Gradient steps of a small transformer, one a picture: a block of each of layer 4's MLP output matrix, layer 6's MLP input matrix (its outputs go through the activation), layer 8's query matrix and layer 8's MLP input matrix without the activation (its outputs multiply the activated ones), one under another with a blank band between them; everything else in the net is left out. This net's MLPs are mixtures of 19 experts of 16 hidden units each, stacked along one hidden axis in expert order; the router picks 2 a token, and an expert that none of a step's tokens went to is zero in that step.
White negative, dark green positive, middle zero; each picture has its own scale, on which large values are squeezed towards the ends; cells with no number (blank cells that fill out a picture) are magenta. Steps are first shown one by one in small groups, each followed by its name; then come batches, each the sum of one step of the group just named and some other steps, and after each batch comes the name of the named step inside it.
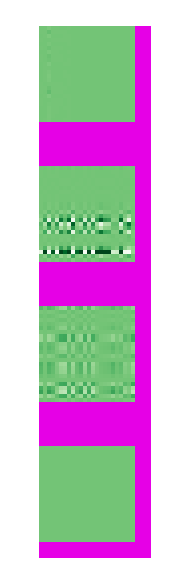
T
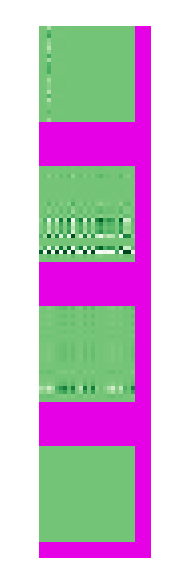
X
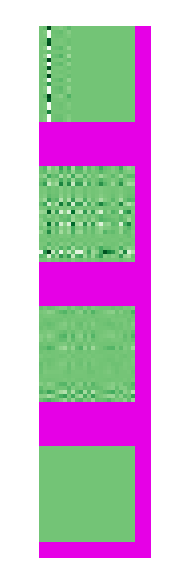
T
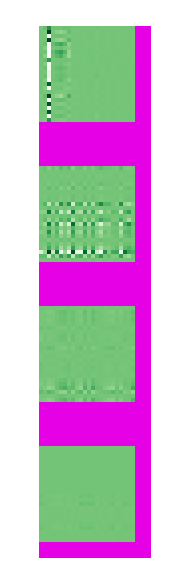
T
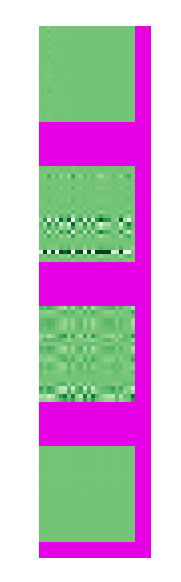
T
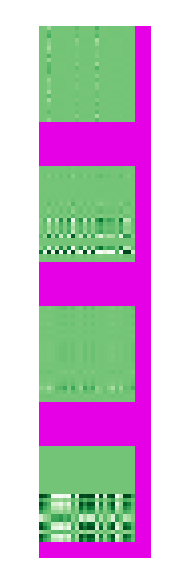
X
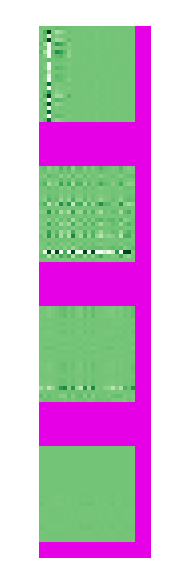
X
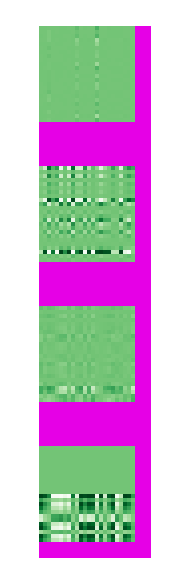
T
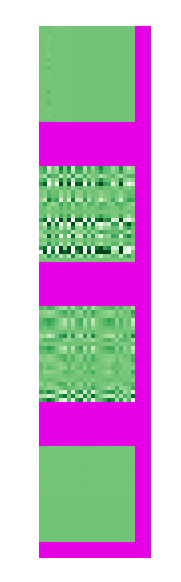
T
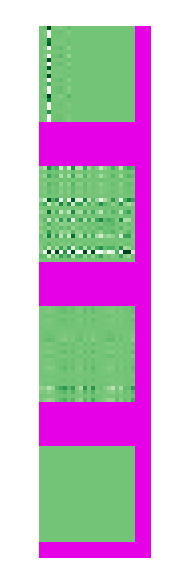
X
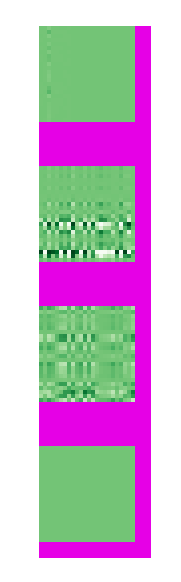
T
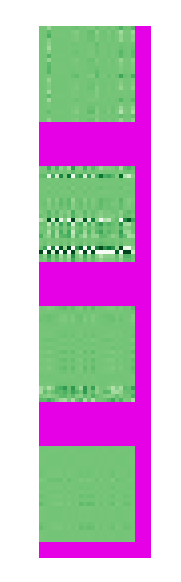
X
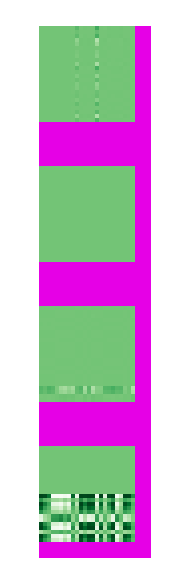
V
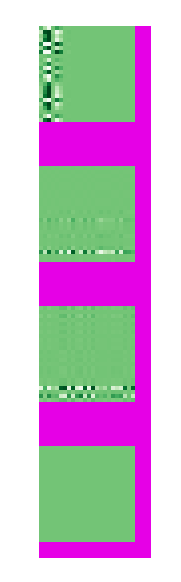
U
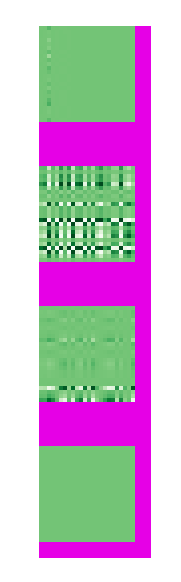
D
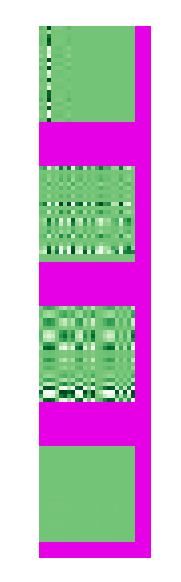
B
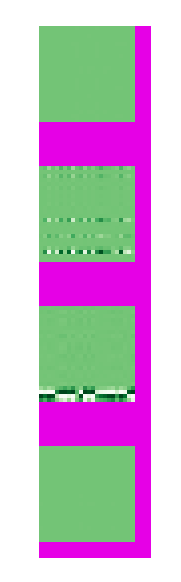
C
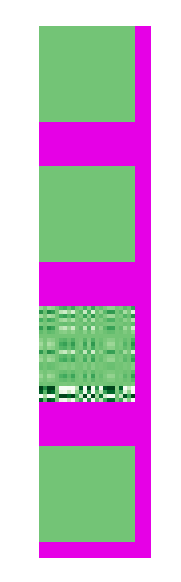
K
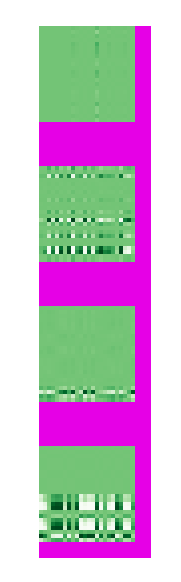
C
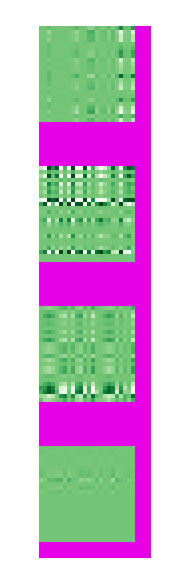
K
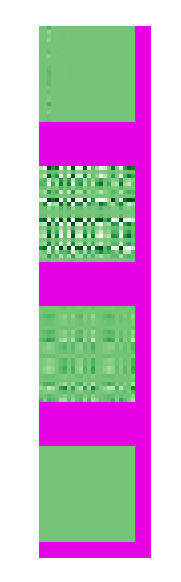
D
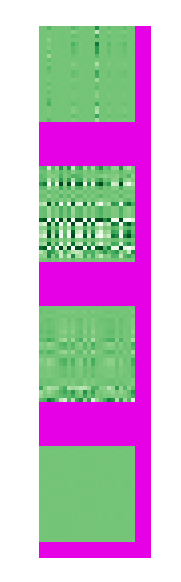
D
